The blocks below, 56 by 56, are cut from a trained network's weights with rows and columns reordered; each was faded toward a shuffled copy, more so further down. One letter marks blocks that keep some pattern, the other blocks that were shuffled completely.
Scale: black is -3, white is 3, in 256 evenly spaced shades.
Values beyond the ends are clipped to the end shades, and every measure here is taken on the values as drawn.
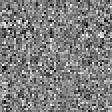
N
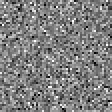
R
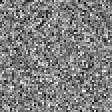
R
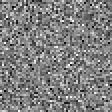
R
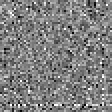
N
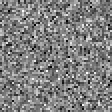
R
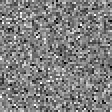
R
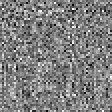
N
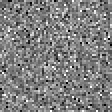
R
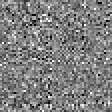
N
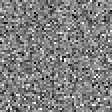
R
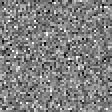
R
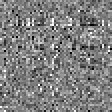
N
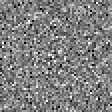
R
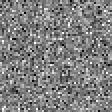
R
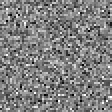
R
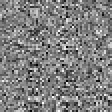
N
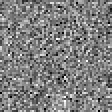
N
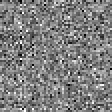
N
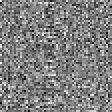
N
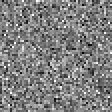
R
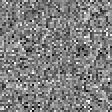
N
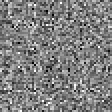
N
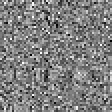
N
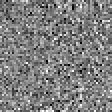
N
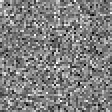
R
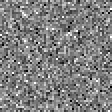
R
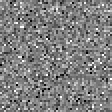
R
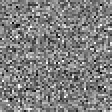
N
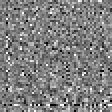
N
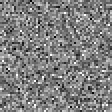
R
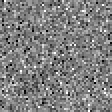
R
